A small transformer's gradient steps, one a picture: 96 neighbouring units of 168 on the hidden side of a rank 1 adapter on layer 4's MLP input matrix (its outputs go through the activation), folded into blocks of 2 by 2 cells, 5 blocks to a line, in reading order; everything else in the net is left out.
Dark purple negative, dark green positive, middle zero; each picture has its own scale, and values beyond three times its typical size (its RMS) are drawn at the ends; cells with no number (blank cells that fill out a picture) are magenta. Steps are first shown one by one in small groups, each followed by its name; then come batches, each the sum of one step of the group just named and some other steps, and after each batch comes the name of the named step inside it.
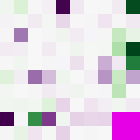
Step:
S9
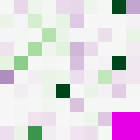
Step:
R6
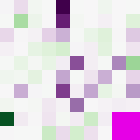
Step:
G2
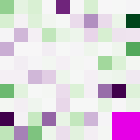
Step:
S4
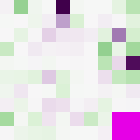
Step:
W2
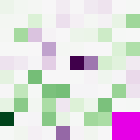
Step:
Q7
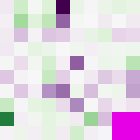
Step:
G2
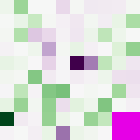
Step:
Q7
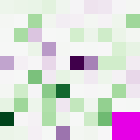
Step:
Q7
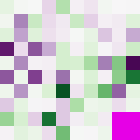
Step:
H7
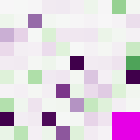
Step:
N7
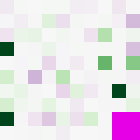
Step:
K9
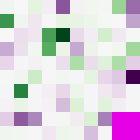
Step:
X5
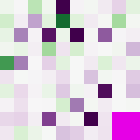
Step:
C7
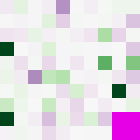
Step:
K9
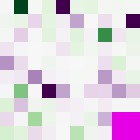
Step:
H7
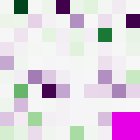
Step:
H7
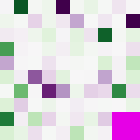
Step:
K9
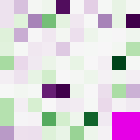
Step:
C7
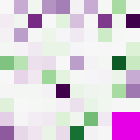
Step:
N7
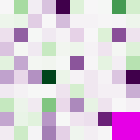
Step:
N7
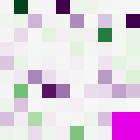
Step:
N7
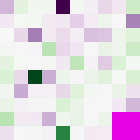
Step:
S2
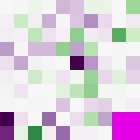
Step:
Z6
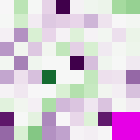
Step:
Z6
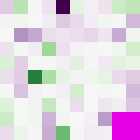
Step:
S2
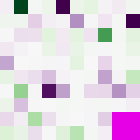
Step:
S2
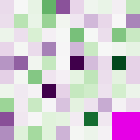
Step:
Z6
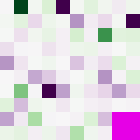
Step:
Z6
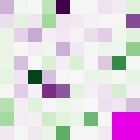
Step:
S2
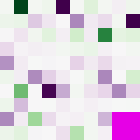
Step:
Z6
